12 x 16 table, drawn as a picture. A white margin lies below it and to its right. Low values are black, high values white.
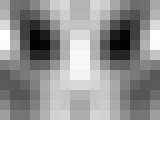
There is no overall slope. It is mirror symmetric from left to right. The bottom middle is the smoothest part.
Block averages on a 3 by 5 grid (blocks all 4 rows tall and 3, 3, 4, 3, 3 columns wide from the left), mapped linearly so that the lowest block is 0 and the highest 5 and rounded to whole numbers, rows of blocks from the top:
21412 | 20502 | 13431
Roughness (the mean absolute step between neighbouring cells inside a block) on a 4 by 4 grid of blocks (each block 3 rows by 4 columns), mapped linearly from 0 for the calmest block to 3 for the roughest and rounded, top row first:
2 1 1 2
3 3 3 3
0 1 1 0
0 0 0 0
